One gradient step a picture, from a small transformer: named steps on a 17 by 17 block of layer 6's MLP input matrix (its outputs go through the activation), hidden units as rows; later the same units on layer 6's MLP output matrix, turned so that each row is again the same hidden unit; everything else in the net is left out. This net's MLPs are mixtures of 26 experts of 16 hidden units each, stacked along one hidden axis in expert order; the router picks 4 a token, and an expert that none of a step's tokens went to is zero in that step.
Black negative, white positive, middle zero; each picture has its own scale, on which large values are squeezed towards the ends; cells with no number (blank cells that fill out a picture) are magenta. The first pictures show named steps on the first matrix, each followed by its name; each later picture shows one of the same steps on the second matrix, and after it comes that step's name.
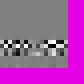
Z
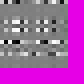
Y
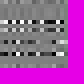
Y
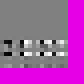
Z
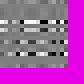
Y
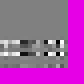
Z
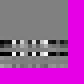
Z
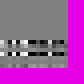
Z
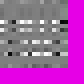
Y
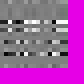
Y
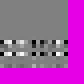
Z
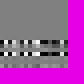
Z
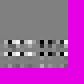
Z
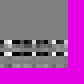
Z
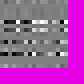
Y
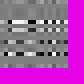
Y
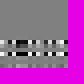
Z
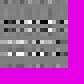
Y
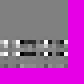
Z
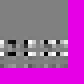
Z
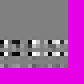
Z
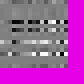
Y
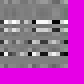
Y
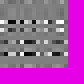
Y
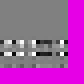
Z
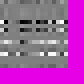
Y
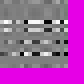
Y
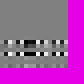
Z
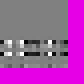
Z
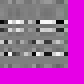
Y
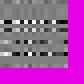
Y
